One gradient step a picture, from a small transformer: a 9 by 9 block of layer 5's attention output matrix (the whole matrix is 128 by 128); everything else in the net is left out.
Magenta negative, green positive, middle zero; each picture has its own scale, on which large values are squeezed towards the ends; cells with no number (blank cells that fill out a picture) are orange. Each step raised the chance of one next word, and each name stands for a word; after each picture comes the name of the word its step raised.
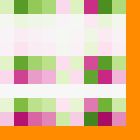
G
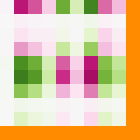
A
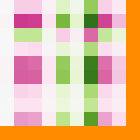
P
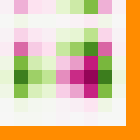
A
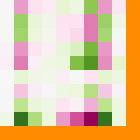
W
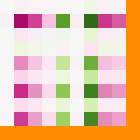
P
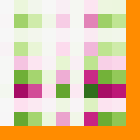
W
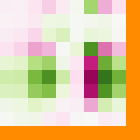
A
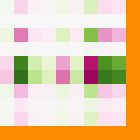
A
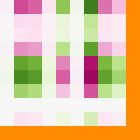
A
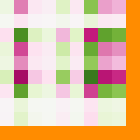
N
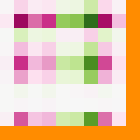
P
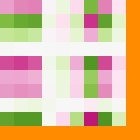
W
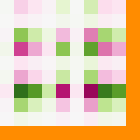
N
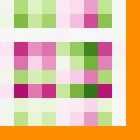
W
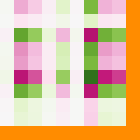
N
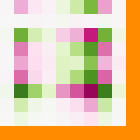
N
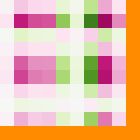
P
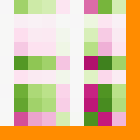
G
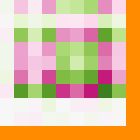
N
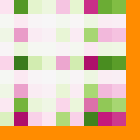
G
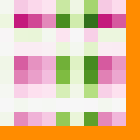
P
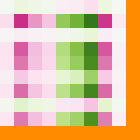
P
